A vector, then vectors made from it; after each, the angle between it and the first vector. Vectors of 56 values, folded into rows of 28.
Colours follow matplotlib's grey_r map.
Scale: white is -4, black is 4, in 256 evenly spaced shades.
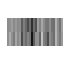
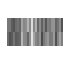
nearly opposite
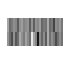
partly opposed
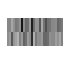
partly aligned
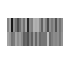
orthogonal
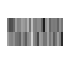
partly opposed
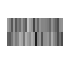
partly opposed
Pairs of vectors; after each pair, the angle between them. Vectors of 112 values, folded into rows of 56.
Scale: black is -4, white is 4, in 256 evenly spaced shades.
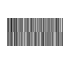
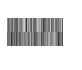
partly aligned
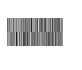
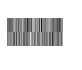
partly aligned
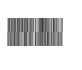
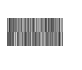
orthogonal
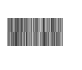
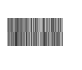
nearly parallel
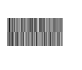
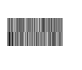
partly aligned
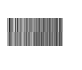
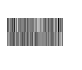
partly opposed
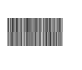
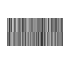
nearly opposite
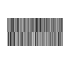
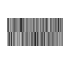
orthogonal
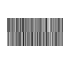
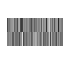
partly aligned
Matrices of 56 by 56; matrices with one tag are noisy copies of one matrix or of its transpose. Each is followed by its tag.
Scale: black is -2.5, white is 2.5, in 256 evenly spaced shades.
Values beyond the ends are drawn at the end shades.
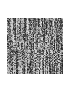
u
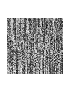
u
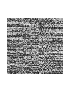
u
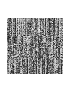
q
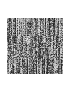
q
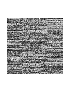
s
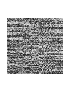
u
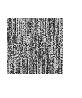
q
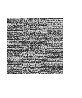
s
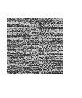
u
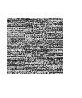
q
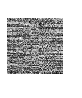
u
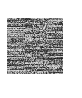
q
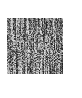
u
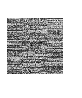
s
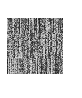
s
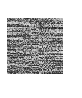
u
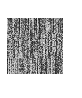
s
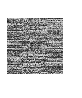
s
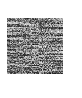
u
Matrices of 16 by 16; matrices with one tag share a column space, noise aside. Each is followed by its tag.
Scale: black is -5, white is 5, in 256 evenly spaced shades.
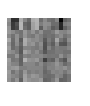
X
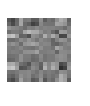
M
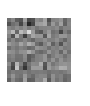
M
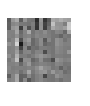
X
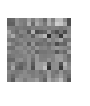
M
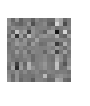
M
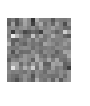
M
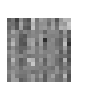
X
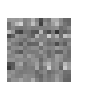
M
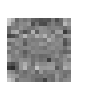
M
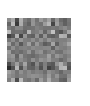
M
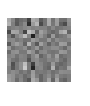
M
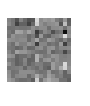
M
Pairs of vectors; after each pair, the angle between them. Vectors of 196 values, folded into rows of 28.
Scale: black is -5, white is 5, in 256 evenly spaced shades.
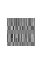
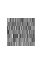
partly opposed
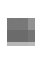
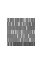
partly opposed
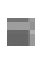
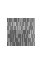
partly aligned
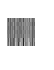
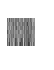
nearly opposite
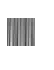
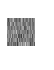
orthogonal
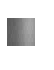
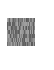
orthogonal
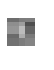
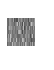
orthogonal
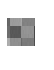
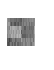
nearly opposite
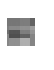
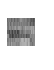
nearly parallel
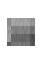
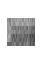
nearly parallel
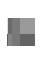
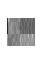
nearly opposite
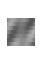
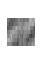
nearly opposite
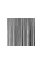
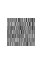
orthogonal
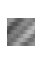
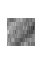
nearly opposite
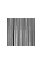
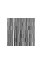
nearly opposite
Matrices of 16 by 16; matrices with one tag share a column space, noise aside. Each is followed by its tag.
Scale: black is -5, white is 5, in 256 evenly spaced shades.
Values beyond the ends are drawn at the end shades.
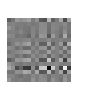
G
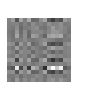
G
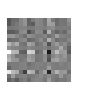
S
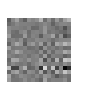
G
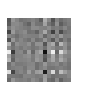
S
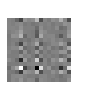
G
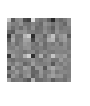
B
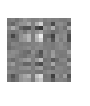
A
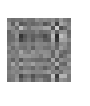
A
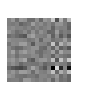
G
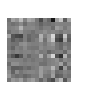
B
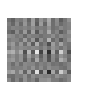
S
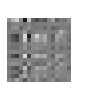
B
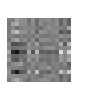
S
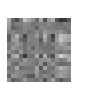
B
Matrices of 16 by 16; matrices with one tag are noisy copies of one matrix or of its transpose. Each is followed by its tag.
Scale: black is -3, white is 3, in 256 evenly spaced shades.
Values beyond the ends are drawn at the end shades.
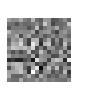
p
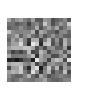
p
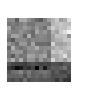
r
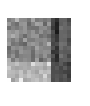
r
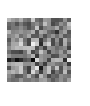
p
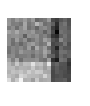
r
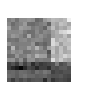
r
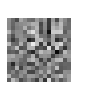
p
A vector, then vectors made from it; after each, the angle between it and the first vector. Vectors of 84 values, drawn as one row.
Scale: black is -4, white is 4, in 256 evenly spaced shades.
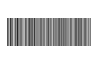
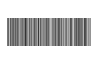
partly aligned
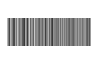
nearly opposite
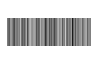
partly opposed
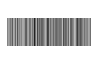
partly aligned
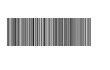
orthogonal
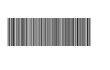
partly opposed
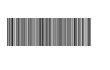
orthogonal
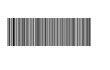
nearly opposite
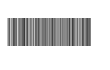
nearly opposite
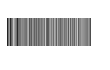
partly aligned
